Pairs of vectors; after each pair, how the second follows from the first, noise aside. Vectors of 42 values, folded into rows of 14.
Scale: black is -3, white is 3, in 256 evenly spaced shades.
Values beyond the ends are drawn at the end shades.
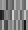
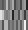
negated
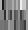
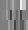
partly zeroed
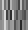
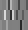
partly zeroed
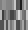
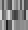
reversed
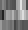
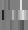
partly zeroed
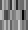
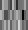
copied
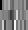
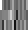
negated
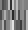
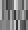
reversed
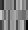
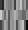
copied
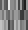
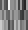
copied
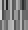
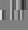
partly zeroed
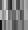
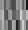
reversed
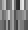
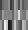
reversed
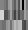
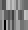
reversed
